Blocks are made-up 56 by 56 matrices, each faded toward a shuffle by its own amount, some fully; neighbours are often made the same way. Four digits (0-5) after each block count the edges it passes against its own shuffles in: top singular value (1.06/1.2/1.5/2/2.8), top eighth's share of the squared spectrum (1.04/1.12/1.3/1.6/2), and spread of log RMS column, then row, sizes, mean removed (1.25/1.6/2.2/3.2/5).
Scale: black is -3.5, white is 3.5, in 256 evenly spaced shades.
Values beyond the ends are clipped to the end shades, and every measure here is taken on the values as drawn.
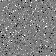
0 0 0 0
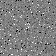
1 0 0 0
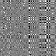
5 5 3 3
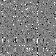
4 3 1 1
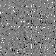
3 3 1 1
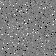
0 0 0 0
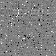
3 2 1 1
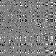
4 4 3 2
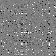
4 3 1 1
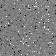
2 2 0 0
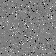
0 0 0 0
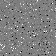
2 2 0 0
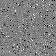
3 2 0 0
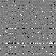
4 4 2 2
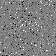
2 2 0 0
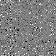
3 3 1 1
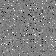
2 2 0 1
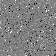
0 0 0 0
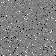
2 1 0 0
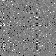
4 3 1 1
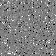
3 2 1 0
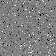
1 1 0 0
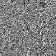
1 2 2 0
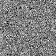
1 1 1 0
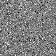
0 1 0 0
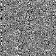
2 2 3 0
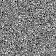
0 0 0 0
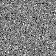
0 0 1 0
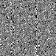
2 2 2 0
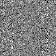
1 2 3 0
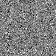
0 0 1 0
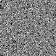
0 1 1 0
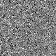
0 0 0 0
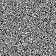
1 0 0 0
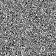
0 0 1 0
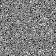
0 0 1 0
